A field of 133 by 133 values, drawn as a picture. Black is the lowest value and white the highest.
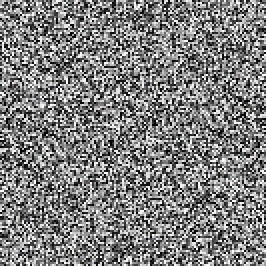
No seam splits the table. The values spread evenly over their range. No single row or column stands out from its neighbours. A half turn leaves it unchanged. The texture is fine-grained noise. No overall slope runs across the table.
